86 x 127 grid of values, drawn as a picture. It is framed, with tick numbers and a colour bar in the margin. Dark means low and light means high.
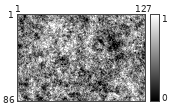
There is no seam. Overall the values sit about 50% of the way up the scale. The texture is blotchy. The histogram is bell-shaped.
